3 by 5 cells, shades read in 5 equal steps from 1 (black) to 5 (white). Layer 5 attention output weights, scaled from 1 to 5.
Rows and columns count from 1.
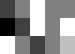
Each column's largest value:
5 3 5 3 5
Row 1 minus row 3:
-3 0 3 0 -1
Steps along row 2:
up up down up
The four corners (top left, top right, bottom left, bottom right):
2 3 5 4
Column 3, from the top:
5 5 2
